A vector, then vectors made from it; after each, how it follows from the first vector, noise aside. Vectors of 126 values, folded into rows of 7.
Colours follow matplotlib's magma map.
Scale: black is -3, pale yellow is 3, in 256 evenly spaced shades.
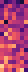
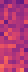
shrunk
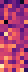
copied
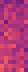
shrunk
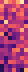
negated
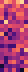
negated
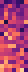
copied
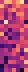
negated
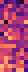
copied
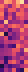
negated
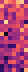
negated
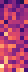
copied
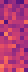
shrunk
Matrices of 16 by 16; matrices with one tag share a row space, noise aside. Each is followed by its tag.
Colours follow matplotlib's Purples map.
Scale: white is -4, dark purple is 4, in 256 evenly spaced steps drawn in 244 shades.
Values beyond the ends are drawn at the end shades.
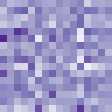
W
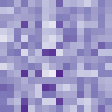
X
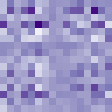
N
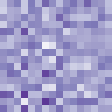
X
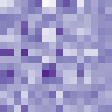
X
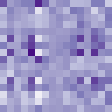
N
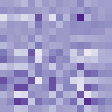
W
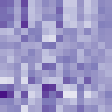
X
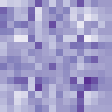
W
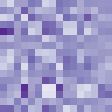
X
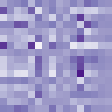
W
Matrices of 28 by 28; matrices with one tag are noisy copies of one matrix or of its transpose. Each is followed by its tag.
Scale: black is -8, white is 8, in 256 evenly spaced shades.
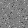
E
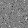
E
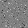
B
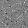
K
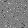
B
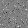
E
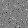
E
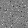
K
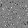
B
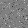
E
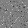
K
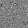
B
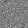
B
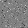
B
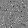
K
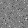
E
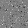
K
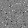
K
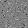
B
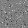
K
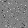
B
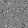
B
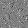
E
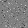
B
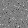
E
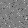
E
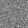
E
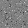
K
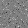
E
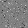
B
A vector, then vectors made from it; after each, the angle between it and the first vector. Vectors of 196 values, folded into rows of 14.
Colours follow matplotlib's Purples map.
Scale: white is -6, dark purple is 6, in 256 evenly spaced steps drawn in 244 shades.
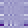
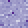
partly aligned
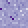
orthogonal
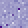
orthogonal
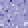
partly opposed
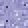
partly opposed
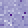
partly aligned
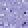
partly aligned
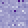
orthogonal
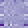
nearly parallel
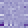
nearly parallel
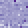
partly opposed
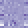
nearly opposite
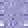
nearly opposite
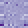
nearly parallel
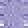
nearly opposite
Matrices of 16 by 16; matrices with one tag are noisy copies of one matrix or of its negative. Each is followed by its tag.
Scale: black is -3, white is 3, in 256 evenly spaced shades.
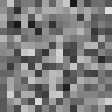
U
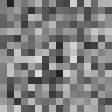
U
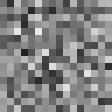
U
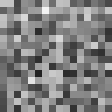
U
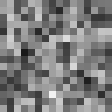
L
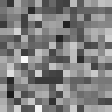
U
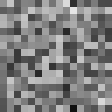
U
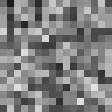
L
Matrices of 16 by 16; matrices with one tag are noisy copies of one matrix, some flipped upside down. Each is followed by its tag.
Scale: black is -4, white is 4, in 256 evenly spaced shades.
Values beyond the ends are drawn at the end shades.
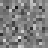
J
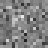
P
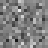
J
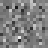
J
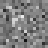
P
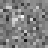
P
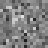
P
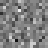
J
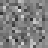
J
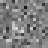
P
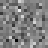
J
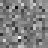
J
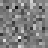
J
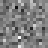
J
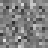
J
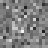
P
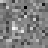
P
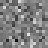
J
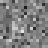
P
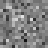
P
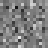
J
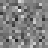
J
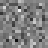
J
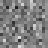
J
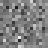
J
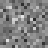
P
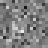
P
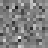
J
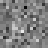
P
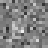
P
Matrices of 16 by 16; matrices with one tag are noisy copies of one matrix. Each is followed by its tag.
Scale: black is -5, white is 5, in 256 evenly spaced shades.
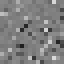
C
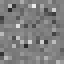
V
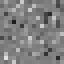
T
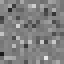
V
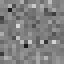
V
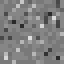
T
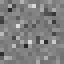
V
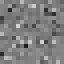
V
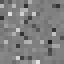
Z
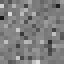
Z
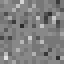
T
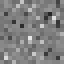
T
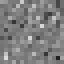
T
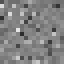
Z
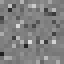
V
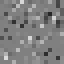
T
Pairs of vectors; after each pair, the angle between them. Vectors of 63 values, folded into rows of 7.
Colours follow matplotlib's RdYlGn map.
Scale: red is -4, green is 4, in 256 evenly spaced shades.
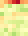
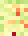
partly opposed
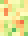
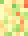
partly aligned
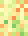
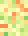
partly aligned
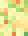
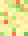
nearly parallel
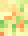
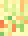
nearly opposite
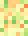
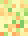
orthogonal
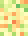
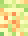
nearly parallel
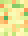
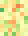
orthogonal
